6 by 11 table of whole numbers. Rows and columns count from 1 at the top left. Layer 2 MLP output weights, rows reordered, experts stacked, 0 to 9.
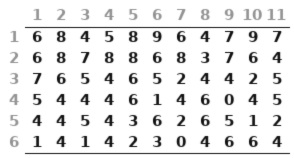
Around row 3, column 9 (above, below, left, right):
7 0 4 2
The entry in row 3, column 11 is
5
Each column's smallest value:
1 4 1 4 2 1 0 3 0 1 2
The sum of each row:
73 71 50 43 42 35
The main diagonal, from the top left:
6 8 5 4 3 3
